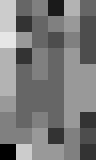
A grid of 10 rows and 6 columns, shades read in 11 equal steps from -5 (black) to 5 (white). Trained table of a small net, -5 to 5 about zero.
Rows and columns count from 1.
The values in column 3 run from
-1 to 1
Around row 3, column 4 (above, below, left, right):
0 -1 -1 0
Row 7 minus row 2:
-2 2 0 -1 0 3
